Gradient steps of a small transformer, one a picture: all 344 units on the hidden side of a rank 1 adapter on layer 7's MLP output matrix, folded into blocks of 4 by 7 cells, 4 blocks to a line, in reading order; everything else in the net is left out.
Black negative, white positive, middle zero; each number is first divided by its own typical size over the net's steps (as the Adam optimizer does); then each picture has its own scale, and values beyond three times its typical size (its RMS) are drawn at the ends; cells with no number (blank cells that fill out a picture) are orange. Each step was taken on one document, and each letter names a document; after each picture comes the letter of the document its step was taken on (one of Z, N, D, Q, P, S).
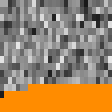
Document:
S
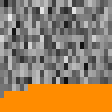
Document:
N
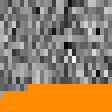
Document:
N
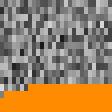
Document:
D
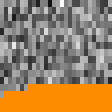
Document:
S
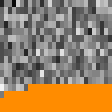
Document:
D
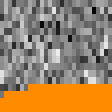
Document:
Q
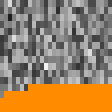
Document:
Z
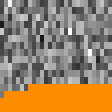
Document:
Q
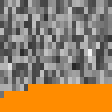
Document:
Q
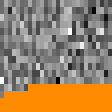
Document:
Z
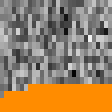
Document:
N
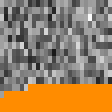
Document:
S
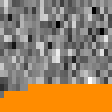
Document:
Z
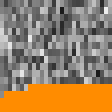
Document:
N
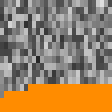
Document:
Q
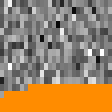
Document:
Z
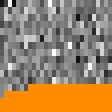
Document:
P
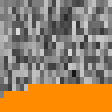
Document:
N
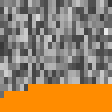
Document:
Q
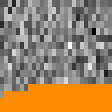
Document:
P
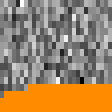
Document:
D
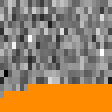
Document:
P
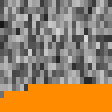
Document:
Q
